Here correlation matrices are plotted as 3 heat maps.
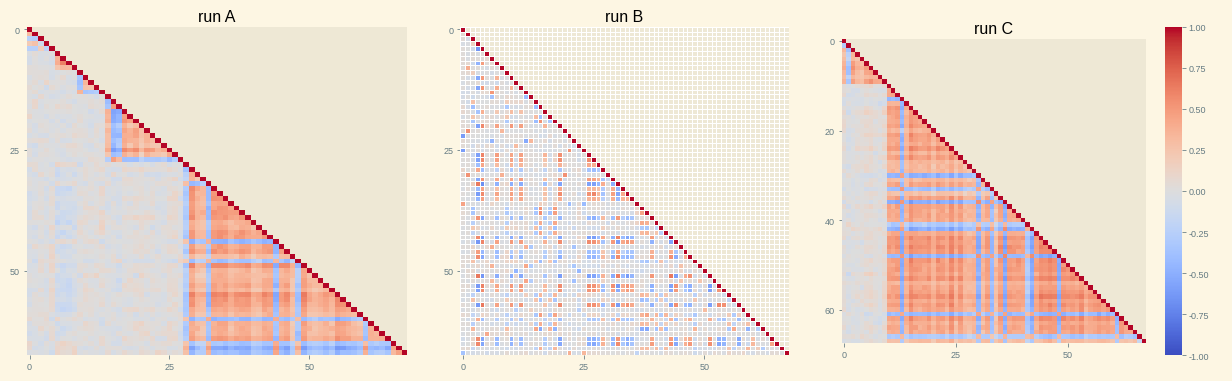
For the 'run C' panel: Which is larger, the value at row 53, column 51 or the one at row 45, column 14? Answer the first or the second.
the first
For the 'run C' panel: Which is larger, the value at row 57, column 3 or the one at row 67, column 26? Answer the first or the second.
the second
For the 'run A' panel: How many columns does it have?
68
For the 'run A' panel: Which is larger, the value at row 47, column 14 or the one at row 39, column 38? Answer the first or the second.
the second
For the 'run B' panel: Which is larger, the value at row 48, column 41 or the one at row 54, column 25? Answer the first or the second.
the first
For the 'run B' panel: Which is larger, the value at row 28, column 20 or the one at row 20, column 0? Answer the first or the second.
the first
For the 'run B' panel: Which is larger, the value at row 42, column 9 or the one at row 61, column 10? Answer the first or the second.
the second
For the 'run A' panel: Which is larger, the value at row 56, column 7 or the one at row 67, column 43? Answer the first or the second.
the first
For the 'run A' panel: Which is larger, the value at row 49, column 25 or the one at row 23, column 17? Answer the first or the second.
the second
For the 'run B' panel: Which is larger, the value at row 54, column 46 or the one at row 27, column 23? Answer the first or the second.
the second
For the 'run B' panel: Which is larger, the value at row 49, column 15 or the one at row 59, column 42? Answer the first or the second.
the second
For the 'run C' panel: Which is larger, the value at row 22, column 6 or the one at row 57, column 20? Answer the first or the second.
the second
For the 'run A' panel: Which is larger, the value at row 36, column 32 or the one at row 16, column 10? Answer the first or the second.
the second
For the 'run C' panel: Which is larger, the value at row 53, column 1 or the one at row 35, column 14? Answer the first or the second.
the second
